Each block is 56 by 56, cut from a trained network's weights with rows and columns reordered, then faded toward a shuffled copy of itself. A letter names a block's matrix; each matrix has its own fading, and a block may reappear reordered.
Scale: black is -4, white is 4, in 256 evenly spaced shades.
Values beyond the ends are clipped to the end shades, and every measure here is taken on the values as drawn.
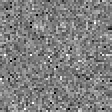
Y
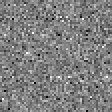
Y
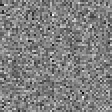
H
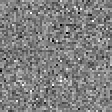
Y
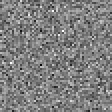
H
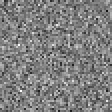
H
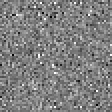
Y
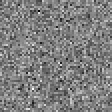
H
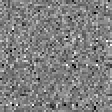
Y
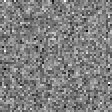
H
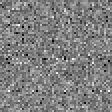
Y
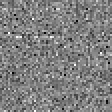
Y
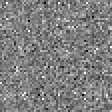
Y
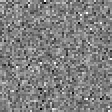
Y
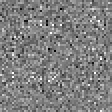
Y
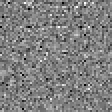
Y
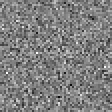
H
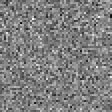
H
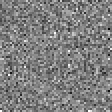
H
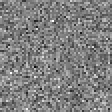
H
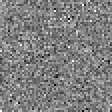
Y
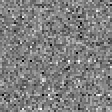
Y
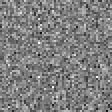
H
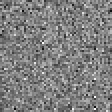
H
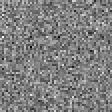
H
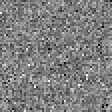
Y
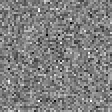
H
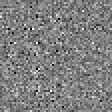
Y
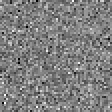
Y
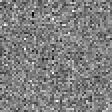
H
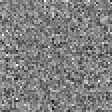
H
